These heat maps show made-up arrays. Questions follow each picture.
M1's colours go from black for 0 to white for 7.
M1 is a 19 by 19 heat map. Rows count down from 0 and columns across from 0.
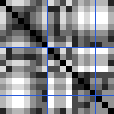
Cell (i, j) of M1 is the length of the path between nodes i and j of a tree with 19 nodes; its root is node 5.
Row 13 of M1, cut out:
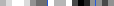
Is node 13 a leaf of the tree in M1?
yes
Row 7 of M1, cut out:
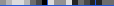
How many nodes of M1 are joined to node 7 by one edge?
3
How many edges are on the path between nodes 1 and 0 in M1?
5
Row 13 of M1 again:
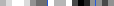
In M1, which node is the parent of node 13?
14
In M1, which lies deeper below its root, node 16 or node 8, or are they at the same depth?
node 16
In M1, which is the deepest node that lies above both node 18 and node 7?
6
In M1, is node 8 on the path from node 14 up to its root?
no
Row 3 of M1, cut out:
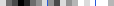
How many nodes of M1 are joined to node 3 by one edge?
1
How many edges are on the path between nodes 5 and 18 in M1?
2
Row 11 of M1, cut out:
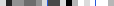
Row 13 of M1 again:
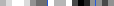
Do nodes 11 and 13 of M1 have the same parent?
no
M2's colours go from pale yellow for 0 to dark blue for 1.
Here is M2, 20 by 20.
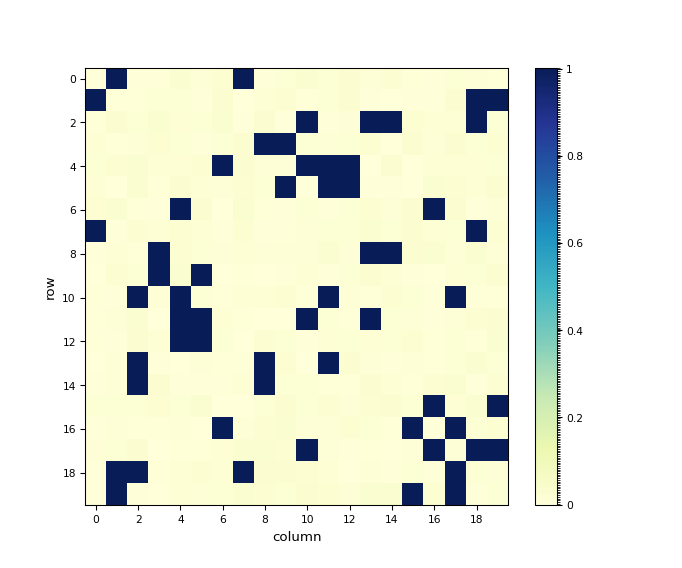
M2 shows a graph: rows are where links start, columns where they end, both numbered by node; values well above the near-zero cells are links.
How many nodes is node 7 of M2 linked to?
2
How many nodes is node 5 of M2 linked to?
3
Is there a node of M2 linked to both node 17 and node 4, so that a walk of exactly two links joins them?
yes
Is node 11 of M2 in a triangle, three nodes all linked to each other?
yes
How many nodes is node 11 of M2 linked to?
4
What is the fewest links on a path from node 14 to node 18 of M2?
2
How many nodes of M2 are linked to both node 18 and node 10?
2
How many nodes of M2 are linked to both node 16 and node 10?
1
